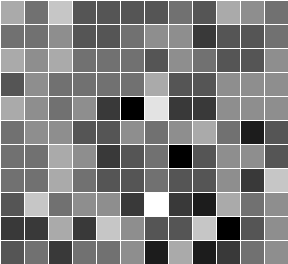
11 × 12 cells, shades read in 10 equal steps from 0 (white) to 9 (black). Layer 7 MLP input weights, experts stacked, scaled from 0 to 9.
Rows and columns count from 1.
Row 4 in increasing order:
3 4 4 4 4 5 5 5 5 6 6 6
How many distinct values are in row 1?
5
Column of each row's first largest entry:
4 9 7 1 6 11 8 11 9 10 7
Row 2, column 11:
6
